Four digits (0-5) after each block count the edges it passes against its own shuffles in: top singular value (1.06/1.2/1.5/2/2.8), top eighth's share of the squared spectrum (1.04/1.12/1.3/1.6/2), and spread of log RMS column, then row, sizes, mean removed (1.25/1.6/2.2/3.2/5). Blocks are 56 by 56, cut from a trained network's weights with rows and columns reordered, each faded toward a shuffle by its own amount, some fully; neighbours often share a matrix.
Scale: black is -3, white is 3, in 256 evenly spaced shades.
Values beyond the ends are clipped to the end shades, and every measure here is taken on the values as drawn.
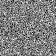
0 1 0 0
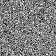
2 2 0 0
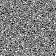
0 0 0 0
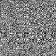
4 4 1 2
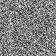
0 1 0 0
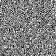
2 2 0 0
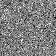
0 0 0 0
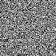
3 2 0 1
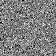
0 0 0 0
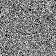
1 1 0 0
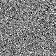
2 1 0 0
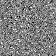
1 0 0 0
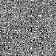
3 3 2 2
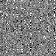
3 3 2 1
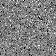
0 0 0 0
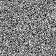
1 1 0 0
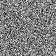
0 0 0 0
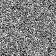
1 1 0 0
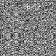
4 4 2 1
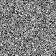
1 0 0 0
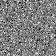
1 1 0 0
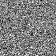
2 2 0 0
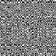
4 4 2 3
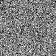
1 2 0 0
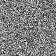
1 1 0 0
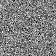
1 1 0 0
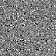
3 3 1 2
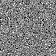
2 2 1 0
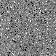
1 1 0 0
